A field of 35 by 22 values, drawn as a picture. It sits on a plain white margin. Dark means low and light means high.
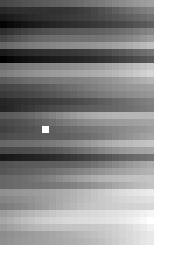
Ninth with the highest average: bottom right. Lone odd cells: 1, higher than its neighbours. Slope: up to the bottom right. Average level on the scale: 50%.
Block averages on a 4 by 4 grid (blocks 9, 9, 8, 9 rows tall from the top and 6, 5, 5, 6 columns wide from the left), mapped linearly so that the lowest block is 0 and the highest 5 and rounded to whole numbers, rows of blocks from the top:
0 1 1 2 / 1 2 2 3 / 1 2 2 3 / 3 4 4 5
